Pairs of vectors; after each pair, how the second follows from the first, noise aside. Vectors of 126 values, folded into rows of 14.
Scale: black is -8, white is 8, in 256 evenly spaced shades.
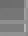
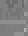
partly zeroed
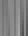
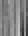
scaled up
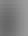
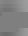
partly zeroed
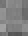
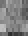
scaled up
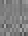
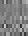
scaled up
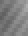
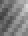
scaled up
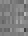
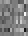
scaled up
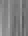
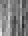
scaled up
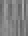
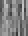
scaled up
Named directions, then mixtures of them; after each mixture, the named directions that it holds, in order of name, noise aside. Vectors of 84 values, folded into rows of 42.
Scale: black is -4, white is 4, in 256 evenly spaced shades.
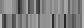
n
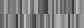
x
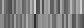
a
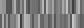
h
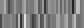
h, x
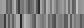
a, h, n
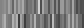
a, n, x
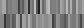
a, h, n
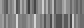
a, h, x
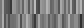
a, h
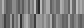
a, h, n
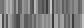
h, n, x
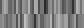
x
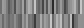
a, h, x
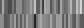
a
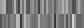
h
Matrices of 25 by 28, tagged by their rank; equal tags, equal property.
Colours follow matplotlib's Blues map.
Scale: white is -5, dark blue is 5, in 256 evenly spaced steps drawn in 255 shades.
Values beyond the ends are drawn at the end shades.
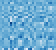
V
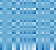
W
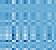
W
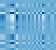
W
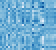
V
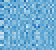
V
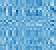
V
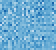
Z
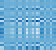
W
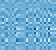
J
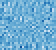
Z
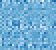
Z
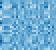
V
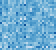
Z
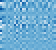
J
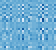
J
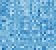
Z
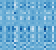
J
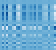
W
